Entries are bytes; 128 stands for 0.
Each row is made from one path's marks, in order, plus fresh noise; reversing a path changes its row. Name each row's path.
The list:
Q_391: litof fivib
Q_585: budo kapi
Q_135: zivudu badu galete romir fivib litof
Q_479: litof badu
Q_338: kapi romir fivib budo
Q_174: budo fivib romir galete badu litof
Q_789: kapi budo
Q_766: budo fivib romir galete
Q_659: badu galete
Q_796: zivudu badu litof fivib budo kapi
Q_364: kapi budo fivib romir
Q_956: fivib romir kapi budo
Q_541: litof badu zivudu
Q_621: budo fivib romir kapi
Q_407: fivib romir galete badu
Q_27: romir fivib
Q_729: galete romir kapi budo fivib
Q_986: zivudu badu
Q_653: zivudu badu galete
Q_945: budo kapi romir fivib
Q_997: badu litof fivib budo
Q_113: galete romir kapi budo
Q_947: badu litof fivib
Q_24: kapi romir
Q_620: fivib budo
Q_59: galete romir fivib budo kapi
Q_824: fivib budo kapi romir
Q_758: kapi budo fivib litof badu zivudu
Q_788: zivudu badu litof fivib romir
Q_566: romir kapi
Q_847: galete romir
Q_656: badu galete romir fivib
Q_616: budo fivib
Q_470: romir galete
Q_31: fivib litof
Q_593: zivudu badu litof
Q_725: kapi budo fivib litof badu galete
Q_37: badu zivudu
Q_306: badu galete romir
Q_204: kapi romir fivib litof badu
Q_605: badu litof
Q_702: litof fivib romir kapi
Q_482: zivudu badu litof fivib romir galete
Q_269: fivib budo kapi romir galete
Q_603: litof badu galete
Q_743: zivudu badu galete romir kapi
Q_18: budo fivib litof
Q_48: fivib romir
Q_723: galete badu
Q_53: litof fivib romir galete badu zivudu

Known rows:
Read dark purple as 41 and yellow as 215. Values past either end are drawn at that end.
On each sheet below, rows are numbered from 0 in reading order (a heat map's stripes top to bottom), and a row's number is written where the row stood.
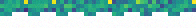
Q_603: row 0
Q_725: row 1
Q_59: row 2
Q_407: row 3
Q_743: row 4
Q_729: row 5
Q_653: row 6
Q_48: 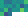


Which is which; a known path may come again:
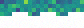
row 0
Q_743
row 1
Q_364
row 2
Q_24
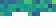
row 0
Q_566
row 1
Q_656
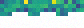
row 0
Q_653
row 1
Q_725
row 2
Q_729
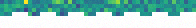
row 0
Q_407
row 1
Q_48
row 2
Q_616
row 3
Q_824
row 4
Q_997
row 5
Q_585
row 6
Q_789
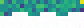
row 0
Q_27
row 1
Q_59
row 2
Q_603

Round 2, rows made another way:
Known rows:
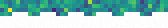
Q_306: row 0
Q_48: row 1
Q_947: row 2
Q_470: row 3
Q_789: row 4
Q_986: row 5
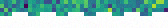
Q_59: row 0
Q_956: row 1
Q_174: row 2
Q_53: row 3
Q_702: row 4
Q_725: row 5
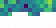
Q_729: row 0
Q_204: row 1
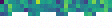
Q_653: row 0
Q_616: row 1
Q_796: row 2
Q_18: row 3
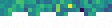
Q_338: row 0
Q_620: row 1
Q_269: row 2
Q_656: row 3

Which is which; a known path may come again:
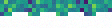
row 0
Q_659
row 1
Q_621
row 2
Q_824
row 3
Q_653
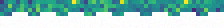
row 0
Q_986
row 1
Q_593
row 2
Q_24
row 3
Q_18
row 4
Q_945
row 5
Q_391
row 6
Q_364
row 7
Q_947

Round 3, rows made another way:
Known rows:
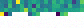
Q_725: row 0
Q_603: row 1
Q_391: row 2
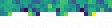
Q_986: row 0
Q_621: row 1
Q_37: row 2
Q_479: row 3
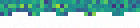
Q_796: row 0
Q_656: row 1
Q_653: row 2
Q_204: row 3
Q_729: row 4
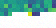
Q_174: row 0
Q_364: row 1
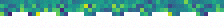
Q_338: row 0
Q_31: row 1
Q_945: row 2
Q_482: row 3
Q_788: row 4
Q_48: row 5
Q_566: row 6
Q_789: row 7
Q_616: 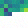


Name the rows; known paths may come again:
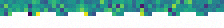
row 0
Q_18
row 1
Q_479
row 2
Q_616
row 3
Q_24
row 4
Q_659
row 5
Q_269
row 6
Q_758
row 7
Q_113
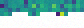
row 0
Q_59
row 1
Q_174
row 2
Q_702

